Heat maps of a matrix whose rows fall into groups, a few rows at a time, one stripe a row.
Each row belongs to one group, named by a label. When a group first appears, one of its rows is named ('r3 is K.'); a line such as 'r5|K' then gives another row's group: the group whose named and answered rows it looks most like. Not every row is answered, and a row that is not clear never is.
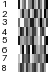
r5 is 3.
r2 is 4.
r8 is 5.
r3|3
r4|5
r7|4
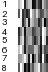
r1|3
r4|3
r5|3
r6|3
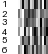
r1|4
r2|3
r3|3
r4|3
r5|4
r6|3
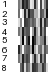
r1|4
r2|3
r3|3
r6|3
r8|5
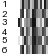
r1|4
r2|5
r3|3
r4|5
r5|3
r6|5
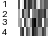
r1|3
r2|4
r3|3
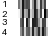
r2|4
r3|5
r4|5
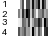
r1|5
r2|5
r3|4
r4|3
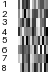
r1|4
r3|5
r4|3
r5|5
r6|4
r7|4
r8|4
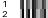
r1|5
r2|5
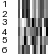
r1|4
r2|4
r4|3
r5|3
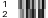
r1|5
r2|5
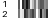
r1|4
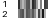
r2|5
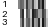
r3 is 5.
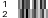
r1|4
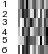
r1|5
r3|3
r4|4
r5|3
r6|4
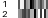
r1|3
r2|4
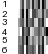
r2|5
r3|5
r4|4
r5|5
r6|5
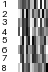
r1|4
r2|5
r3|4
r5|5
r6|5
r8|4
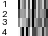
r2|3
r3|3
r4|5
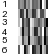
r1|3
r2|5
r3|4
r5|4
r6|3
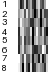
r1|5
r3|3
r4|3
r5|3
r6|3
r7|5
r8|5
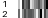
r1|4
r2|3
